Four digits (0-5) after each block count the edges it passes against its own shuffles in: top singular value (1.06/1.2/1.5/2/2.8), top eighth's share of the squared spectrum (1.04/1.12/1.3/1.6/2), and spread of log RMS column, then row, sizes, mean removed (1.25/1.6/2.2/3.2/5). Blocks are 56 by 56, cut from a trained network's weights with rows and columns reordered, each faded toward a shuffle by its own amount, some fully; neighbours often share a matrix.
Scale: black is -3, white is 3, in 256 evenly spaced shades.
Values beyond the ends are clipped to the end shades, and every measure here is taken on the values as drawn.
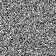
0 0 0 0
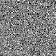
3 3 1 1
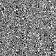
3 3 2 1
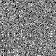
2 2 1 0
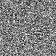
2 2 0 0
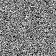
0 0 0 0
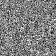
0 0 0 0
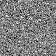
1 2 0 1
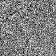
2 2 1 0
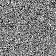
0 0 0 0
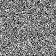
0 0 0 0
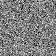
0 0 0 0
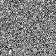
2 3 1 0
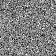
0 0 0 0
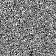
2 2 0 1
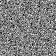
0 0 0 0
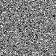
2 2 0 0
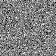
2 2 0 1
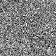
2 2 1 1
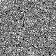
2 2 0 0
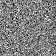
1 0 0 0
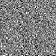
3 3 2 2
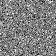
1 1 0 0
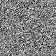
1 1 0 0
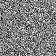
0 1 0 0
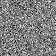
1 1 0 0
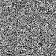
3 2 0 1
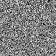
2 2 0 0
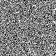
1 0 0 0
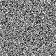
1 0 0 0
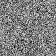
1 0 0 0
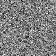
2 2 0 1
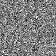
2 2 1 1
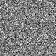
2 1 0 1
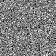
3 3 0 1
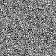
2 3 1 1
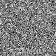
1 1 0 0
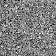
2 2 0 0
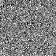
2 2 0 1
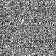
3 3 0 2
